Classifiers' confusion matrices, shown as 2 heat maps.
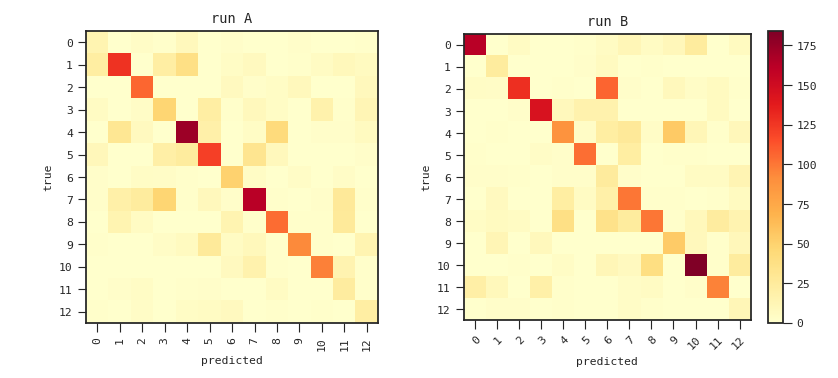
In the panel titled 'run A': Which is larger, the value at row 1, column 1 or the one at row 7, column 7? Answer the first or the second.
the second
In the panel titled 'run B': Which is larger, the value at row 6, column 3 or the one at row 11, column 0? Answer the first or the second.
the second
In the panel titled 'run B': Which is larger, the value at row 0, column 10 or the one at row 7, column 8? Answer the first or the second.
the first
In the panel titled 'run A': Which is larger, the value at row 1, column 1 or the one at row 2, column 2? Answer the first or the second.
the first
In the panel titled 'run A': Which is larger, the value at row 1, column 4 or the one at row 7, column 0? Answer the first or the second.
the first
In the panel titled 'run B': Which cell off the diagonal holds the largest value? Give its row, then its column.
2, 6
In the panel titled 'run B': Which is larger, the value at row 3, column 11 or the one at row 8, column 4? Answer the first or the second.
the second
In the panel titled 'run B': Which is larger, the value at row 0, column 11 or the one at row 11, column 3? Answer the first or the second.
the second
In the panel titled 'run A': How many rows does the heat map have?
13
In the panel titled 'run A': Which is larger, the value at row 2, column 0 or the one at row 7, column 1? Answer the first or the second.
the second
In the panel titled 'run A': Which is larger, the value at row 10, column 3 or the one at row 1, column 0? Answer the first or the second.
the second
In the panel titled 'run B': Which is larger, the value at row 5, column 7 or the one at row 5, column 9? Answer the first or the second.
the first
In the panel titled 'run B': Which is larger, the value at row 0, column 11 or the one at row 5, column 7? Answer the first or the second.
the second
